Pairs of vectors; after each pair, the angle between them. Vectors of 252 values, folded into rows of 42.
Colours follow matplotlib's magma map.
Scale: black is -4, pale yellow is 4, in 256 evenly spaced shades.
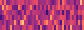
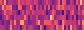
nearly parallel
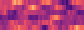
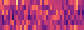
partly aligned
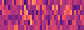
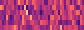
partly aligned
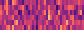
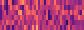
nearly opposite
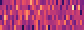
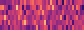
partly aligned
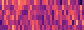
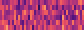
partly opposed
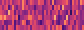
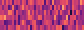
nearly parallel
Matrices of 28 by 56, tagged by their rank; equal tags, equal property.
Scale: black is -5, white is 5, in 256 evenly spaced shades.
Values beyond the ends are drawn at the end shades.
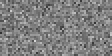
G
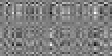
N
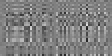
N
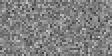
G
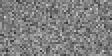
G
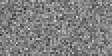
G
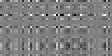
N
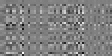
N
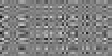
N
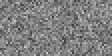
G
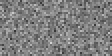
G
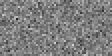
G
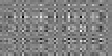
N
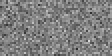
G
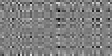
N
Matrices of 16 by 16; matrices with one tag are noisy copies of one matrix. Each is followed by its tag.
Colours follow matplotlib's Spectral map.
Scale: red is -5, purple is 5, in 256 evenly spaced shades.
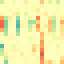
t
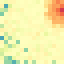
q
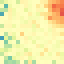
q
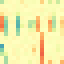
t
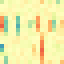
t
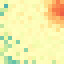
q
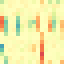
t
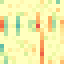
t
